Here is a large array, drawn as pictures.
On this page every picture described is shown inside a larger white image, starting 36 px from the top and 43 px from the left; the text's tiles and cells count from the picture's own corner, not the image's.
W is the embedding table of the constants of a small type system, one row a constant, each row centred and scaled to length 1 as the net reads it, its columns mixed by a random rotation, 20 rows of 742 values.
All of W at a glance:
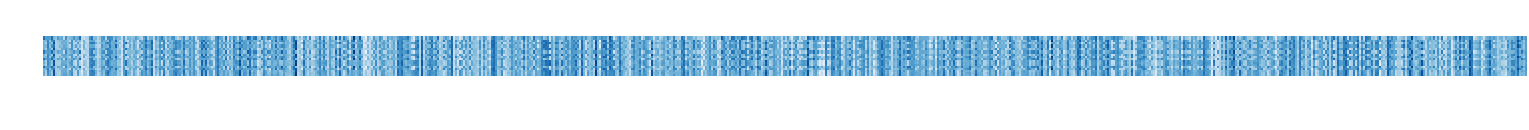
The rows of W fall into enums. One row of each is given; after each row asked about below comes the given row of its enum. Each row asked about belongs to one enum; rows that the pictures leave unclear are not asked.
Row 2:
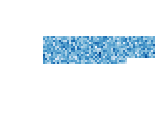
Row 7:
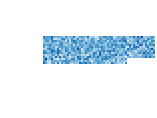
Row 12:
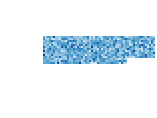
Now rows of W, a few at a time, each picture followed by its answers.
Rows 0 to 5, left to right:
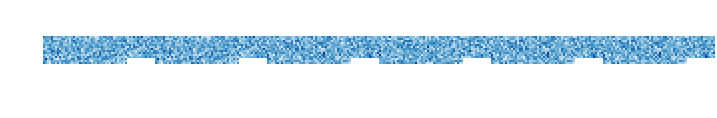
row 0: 7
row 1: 7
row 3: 12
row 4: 2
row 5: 2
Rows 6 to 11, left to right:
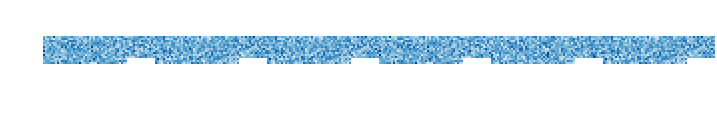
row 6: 12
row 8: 7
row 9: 12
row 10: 2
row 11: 7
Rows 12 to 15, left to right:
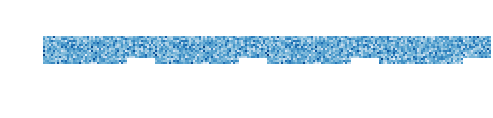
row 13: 12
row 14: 12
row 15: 7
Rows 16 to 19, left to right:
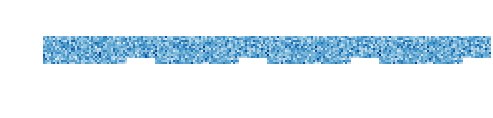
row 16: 2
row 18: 12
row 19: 12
